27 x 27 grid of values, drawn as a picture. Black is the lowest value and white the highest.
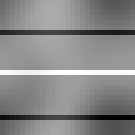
Odd lines: rows 7, 15 and 24. Ninth with the lowest average: bottom right. Ninth with the highest average: centre.
